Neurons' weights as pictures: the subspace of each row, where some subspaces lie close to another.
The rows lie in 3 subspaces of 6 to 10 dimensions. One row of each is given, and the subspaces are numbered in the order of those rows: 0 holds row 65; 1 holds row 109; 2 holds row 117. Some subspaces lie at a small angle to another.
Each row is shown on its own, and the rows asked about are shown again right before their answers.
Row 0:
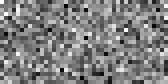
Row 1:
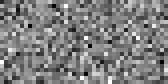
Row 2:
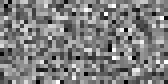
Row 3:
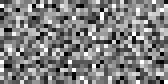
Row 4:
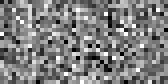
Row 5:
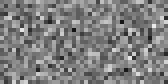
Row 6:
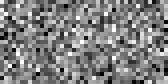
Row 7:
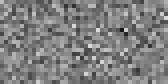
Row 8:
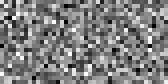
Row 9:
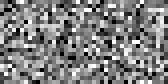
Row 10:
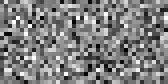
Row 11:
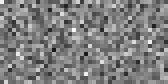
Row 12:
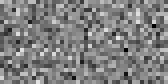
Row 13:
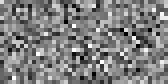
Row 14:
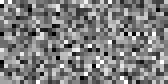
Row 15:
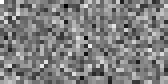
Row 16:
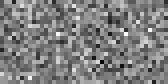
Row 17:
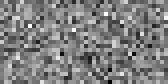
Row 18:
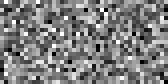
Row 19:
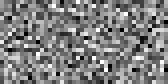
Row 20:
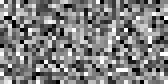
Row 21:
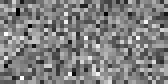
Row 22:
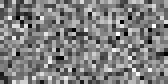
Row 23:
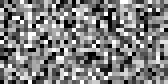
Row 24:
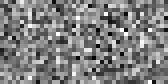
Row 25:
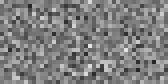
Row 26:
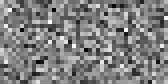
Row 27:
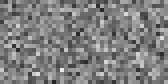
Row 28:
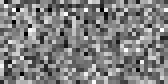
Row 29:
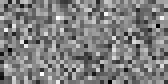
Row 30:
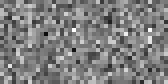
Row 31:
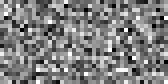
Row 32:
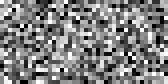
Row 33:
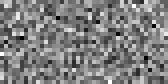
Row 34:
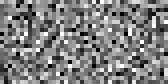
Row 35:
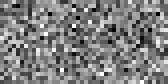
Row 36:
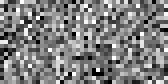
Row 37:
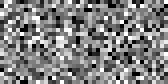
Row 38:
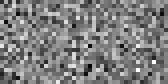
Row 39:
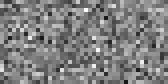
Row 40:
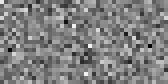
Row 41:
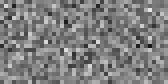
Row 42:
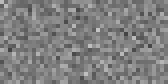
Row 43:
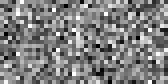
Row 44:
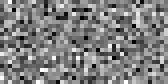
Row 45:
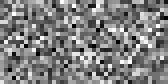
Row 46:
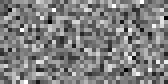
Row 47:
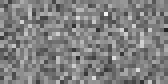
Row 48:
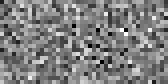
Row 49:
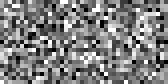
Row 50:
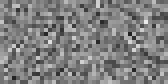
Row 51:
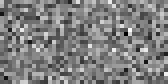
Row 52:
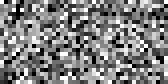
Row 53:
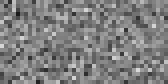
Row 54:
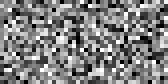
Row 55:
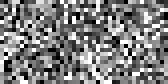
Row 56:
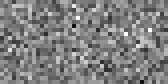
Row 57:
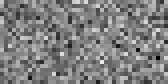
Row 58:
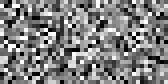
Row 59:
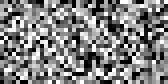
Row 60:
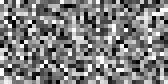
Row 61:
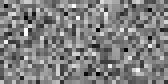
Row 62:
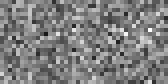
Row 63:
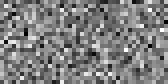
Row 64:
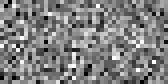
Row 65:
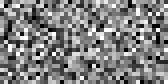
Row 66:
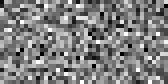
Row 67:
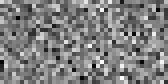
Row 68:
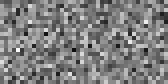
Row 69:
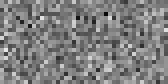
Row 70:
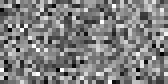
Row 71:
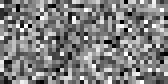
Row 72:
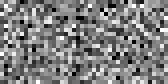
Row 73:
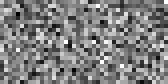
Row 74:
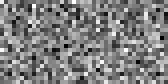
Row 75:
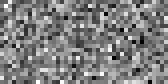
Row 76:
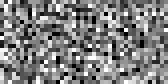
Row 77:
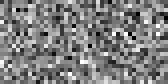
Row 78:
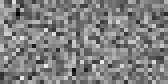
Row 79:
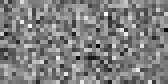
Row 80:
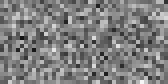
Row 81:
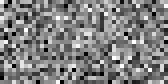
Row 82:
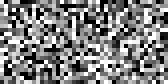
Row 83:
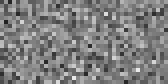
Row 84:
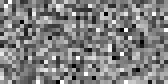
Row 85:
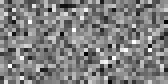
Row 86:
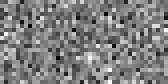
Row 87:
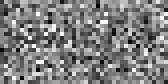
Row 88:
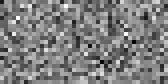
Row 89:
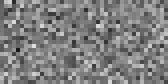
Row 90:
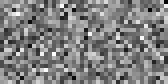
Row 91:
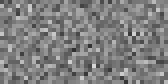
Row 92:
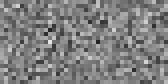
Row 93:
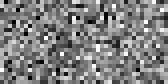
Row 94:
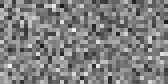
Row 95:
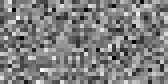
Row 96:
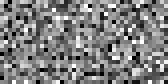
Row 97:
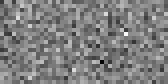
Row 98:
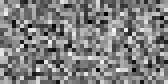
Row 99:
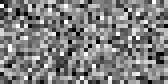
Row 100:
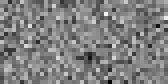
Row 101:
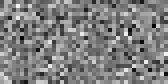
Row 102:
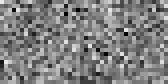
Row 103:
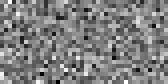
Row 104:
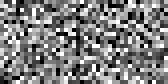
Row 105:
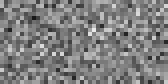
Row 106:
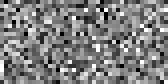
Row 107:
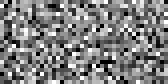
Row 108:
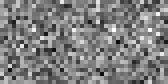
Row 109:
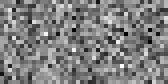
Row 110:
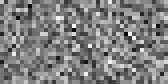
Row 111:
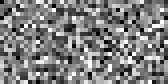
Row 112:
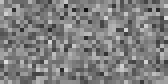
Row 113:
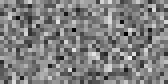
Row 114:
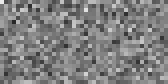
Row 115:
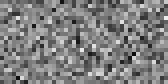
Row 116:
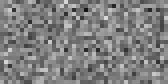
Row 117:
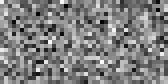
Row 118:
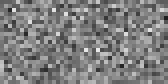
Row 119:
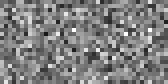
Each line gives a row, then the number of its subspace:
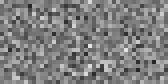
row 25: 2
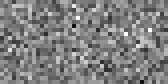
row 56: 1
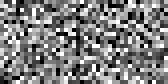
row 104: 0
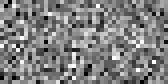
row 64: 1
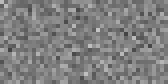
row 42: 0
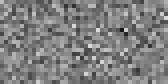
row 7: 2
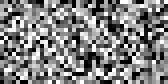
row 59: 2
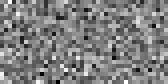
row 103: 2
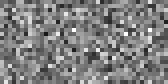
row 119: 2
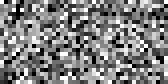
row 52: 0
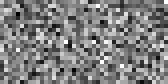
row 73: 0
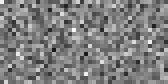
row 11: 0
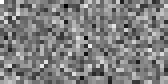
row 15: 1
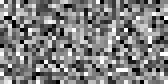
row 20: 1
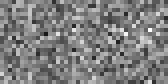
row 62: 1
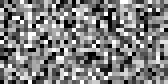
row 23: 1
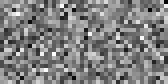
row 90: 0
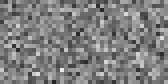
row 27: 0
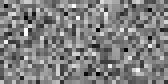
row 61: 2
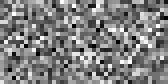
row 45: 2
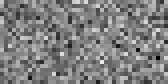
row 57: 0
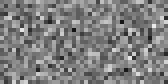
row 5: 2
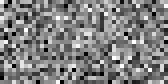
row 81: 1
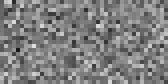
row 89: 0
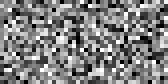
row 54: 2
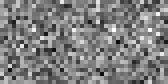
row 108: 1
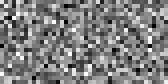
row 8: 1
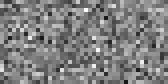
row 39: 0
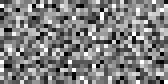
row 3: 0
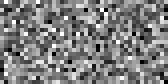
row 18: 0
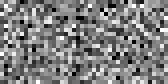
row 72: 0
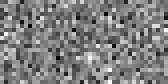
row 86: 2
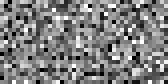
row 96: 1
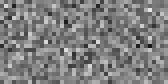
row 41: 1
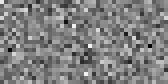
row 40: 0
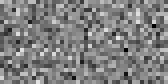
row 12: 0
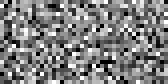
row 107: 0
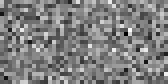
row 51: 0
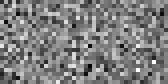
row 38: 1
